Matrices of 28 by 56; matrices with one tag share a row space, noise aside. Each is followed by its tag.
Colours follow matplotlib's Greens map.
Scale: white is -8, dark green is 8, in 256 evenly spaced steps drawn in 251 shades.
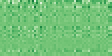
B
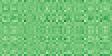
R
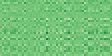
R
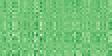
B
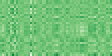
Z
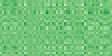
R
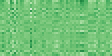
Z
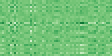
Z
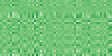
B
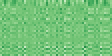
R
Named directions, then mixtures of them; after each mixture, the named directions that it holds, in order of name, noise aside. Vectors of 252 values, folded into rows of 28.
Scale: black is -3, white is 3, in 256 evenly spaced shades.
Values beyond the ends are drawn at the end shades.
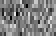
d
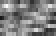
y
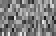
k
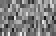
k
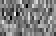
d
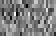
d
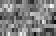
k, y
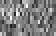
d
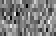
d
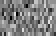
d, k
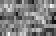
k, y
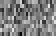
d, k
